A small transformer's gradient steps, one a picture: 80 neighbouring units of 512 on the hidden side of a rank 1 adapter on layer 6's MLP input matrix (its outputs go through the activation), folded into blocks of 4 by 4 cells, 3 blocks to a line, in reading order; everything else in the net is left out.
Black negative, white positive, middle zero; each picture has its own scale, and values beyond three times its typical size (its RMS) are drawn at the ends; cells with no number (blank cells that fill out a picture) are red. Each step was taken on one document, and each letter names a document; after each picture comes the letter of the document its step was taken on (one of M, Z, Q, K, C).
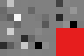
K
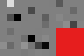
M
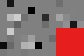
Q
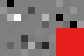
Q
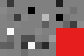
Q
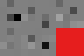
M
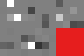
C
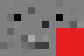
M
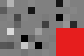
K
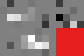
C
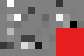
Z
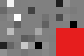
K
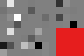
K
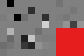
Q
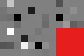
K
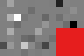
Z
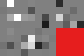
C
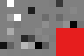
Z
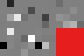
Q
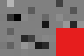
M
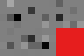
M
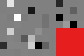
Q
